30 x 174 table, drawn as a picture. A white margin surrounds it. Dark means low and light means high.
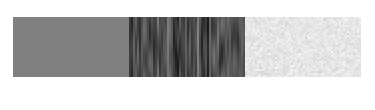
It is made of 1 by 3 panels. Panel 1,1: middling, flat. Panel 1,2: low, streaked downward. Panel 1,3: very high, fine-grained, faint in contrast.
